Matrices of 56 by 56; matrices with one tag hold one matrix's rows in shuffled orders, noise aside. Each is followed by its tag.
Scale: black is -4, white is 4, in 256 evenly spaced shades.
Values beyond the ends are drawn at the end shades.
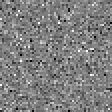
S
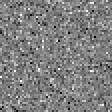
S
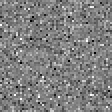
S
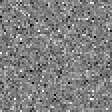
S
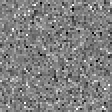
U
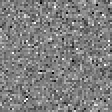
U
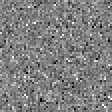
U
